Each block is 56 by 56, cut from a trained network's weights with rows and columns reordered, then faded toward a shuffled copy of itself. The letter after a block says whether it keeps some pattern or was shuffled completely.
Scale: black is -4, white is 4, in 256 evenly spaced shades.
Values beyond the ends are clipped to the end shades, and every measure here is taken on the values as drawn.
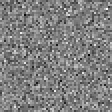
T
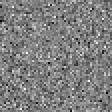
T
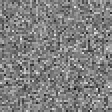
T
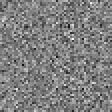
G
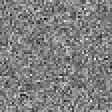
G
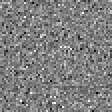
T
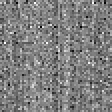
G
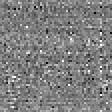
G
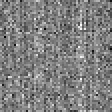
G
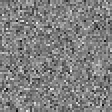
G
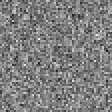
G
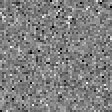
T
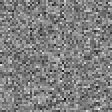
G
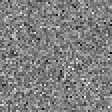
T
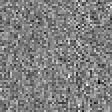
G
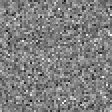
T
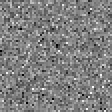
T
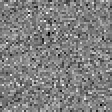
T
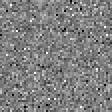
T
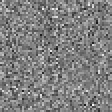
G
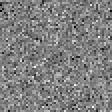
T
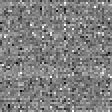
G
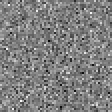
T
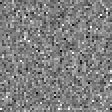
T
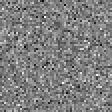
T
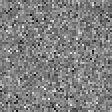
T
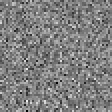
G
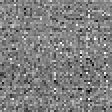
G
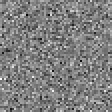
T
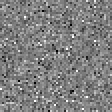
T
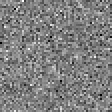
T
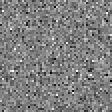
T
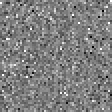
T
